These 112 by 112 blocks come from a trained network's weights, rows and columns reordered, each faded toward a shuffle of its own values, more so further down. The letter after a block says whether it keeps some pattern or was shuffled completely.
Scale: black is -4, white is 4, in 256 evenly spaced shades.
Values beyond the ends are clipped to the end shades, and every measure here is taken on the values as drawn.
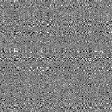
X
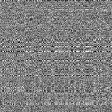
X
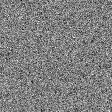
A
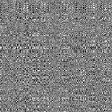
X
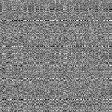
X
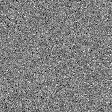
A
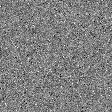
A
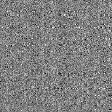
X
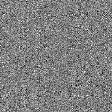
X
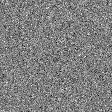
A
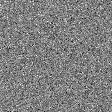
A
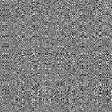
X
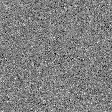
A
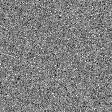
A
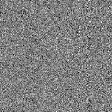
X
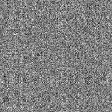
X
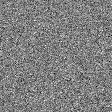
A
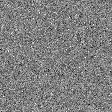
A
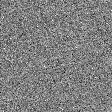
A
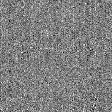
X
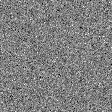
A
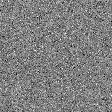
A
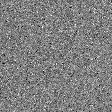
A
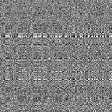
X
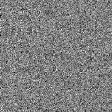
X
